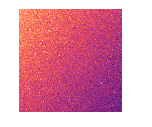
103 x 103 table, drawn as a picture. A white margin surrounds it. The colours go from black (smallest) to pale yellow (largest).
The bottom right is the ninth with the lowest average. The top left is the ninth with the highest average. The field climbs toward the top left. Fine speckle covers the field.
